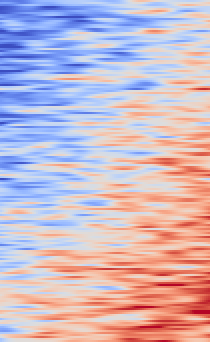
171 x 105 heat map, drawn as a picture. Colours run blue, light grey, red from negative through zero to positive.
There is an overall slope up to the bottom right. The top left is the ninth with the lowest average. Neither half mirrors the other. The grain runs across in streaks. Overall the values sit about 50% of the way up the scale. The bottom right is the ninth with the highest average.
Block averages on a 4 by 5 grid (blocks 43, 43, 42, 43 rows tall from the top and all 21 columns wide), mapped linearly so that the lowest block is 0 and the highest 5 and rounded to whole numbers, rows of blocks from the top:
01123 | 11234 | 22344 | 34455
